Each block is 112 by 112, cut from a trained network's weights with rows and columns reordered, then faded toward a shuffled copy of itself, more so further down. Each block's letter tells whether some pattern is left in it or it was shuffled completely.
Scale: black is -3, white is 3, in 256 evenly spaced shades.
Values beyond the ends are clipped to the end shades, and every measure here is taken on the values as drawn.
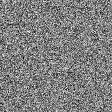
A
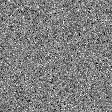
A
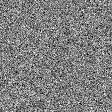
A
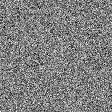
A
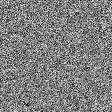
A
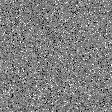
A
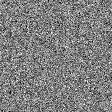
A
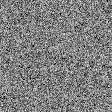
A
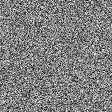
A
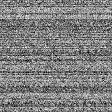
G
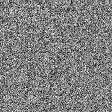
G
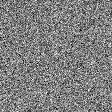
A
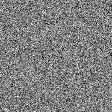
A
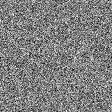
A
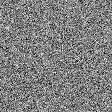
A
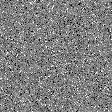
A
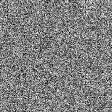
G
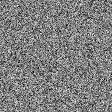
A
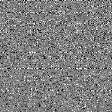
G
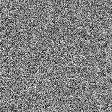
G
